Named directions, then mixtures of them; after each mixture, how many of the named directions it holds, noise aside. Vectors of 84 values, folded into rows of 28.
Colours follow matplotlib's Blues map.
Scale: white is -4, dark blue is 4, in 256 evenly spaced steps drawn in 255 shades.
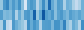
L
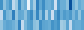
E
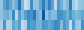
two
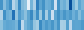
one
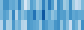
two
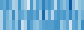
two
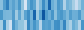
one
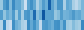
one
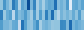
one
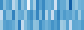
one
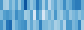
one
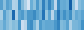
two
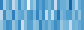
one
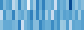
one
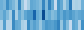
two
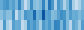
two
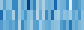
one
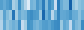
two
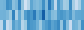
two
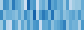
two
